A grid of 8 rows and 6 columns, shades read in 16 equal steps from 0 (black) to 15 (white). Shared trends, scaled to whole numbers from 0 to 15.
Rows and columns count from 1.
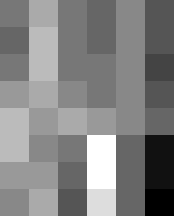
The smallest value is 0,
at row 8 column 6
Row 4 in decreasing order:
10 9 8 8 7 5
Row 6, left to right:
11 8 7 15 6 1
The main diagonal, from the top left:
7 11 7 7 8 1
